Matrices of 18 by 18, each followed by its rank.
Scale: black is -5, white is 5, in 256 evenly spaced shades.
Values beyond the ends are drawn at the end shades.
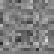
three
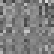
three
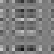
one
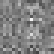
three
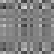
one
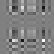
one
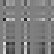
one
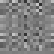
two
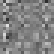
three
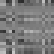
two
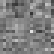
three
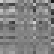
two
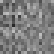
three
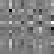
two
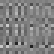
two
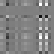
one
